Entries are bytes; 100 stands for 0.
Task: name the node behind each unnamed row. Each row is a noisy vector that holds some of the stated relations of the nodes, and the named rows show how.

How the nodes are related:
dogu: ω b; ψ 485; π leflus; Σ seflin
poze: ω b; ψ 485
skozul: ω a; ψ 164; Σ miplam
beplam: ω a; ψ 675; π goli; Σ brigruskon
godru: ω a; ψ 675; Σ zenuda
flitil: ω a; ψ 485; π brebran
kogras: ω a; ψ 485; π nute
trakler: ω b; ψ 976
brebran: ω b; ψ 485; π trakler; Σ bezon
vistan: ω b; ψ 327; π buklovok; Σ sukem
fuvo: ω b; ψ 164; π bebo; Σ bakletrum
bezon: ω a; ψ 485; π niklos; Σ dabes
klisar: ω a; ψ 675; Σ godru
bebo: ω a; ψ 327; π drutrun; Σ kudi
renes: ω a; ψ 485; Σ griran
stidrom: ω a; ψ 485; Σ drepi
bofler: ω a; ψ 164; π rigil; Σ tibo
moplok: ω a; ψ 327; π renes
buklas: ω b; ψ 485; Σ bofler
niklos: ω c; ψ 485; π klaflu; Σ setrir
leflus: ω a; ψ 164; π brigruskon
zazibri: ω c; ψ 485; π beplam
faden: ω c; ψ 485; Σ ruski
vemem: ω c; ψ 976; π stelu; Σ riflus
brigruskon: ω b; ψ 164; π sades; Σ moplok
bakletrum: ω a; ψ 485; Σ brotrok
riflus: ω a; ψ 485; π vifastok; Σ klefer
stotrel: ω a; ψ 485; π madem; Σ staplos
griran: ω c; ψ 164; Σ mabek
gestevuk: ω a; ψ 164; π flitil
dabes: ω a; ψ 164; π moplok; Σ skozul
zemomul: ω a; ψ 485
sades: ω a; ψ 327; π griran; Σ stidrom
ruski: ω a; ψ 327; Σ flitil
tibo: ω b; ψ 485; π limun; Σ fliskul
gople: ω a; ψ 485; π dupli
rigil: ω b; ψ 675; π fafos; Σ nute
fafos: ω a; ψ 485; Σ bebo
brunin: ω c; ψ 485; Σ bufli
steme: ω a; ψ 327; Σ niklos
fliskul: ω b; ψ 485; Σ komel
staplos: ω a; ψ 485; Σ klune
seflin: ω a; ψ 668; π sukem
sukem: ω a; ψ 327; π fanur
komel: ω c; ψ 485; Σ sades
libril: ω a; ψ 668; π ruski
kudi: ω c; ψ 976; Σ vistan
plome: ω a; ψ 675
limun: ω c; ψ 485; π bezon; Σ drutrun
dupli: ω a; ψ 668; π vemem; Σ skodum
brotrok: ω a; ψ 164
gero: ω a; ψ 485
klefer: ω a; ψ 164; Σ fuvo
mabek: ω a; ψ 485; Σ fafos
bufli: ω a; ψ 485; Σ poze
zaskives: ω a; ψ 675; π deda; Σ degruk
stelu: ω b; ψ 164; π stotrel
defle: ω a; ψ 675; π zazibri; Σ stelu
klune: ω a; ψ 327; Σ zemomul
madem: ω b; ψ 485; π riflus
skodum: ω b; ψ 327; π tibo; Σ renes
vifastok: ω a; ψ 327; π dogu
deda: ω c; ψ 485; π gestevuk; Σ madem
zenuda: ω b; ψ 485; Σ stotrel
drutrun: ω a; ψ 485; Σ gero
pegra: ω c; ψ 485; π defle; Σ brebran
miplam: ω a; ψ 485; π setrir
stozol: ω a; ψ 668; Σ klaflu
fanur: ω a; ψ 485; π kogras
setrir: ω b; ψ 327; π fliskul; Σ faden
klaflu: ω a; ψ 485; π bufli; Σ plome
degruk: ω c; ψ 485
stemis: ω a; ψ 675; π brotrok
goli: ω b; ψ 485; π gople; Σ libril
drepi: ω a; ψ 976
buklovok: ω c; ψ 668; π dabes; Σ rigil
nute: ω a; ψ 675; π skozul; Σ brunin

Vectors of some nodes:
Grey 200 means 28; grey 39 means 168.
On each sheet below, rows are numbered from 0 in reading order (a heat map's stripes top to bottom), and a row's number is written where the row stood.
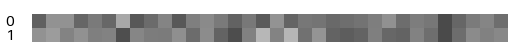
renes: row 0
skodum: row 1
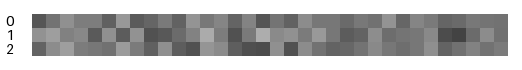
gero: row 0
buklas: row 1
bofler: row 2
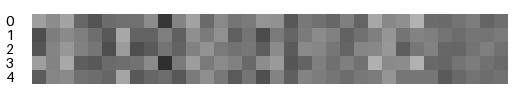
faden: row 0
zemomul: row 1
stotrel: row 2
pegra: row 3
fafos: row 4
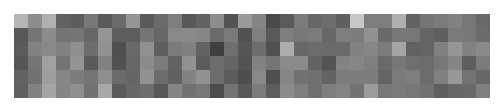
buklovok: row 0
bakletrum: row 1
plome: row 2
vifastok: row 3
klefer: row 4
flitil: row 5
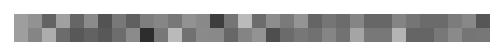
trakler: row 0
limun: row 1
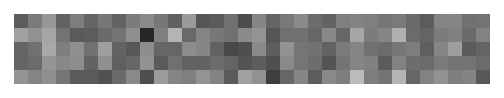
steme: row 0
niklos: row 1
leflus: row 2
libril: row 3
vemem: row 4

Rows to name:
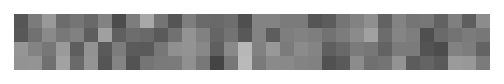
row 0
moplok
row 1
gople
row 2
zenuda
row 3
rigil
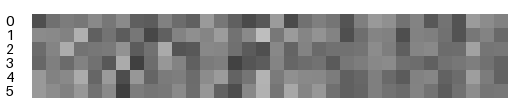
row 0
defle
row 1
madem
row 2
dabes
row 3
drepi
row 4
fuvo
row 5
setrir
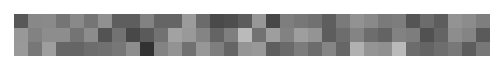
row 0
zaskives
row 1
dogu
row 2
zazibri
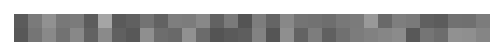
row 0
miplam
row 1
nute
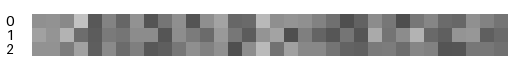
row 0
stelu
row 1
griran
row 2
poze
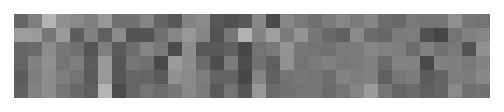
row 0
gestevuk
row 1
tibo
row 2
sukem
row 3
klaflu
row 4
bezon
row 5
stidrom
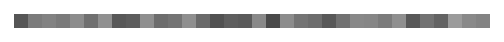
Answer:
stemis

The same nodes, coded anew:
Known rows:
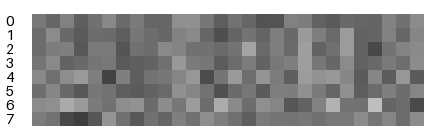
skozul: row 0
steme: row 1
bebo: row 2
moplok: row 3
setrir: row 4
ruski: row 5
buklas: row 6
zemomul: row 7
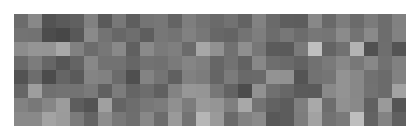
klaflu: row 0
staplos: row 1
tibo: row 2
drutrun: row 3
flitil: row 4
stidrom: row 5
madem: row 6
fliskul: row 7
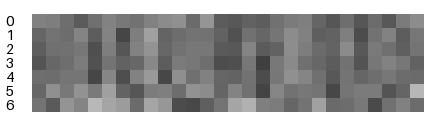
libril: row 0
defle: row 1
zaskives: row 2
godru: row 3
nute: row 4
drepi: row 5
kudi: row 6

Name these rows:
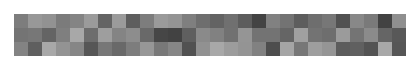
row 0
bofler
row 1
pegra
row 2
vistan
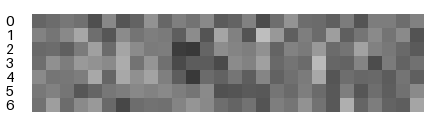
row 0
plome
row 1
goli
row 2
deda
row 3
vemem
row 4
buklovok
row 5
stozol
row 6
sades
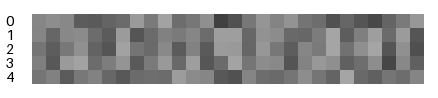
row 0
dupli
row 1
poze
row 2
brebran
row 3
trakler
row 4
vifastok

